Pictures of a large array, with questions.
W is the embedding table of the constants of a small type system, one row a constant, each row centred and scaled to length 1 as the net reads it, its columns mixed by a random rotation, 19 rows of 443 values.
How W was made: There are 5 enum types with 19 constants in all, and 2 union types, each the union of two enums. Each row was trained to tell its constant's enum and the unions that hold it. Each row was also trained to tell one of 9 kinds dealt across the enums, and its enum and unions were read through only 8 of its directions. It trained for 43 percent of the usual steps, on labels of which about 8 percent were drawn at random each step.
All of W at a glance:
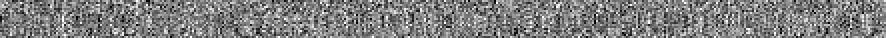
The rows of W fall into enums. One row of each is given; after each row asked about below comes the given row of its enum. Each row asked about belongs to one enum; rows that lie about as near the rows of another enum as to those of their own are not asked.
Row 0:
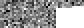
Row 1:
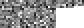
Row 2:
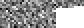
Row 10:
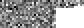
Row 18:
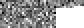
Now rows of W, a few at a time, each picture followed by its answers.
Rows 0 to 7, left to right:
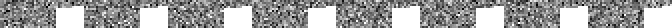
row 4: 18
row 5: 18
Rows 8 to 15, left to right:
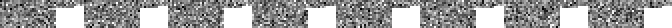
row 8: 10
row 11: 0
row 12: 10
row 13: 10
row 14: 1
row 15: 10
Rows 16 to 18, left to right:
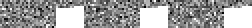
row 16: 1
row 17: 1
